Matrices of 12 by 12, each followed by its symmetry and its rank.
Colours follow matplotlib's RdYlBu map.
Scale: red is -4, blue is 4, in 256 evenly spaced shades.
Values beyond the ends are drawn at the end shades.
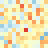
neither, full rank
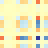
symmetric, rank one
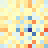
symmetric, rank two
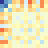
symmetric, rank two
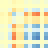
symmetric, rank one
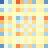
symmetric, rank one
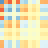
symmetric, rank one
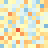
neither, full rank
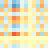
neither, rank one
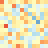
neither, full rank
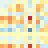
neither, rank two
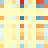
neither, rank one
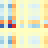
neither, rank one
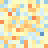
neither, full rank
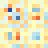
symmetric, rank two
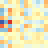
neither, rank two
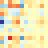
neither, rank two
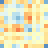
symmetric, rank two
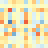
neither, rank two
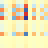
neither, rank one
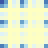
symmetric, rank one
